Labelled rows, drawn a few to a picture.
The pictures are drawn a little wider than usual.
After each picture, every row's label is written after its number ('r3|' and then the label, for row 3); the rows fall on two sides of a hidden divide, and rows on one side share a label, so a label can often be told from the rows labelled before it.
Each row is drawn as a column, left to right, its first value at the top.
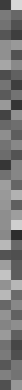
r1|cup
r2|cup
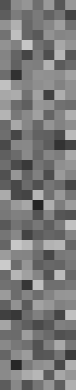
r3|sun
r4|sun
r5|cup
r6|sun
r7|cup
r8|sun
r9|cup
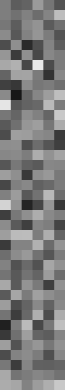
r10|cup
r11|cup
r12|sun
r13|cup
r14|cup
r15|sun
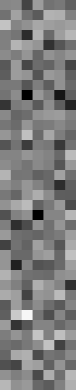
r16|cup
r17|cup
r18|cup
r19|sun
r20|sun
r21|cup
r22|sun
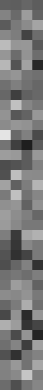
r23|cup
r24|cup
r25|cup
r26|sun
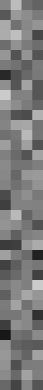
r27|sun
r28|cup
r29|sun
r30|cup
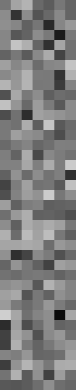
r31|cup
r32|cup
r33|cup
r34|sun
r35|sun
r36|cup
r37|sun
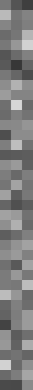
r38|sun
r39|sun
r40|sun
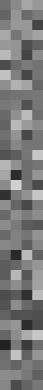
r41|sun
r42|sun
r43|sun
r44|cup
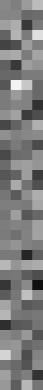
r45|sun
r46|sun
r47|cup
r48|cup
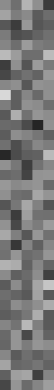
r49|sun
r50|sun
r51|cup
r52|cup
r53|sun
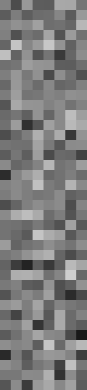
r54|sun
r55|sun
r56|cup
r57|cup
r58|sun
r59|cup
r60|sun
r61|sun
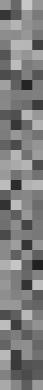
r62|sun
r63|cup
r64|cup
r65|sun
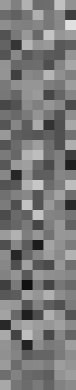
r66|cup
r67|sun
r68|cup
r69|sun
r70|cup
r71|cup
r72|sun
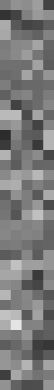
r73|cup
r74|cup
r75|cup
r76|cup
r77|sun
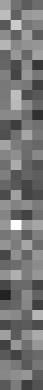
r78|cup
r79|sun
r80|cup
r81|cup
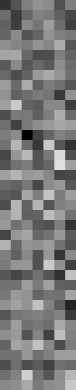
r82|sun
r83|cup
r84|sun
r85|cup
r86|sun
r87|cup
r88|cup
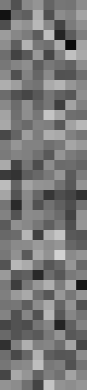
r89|sun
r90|sun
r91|cup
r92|sun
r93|sun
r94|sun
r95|sun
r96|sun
